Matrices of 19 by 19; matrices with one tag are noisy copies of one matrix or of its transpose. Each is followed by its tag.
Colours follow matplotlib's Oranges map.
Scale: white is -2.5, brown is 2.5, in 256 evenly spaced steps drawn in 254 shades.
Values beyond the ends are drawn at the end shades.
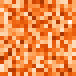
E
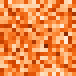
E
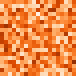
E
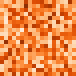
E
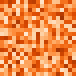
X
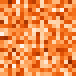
X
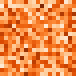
E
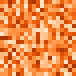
X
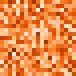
X
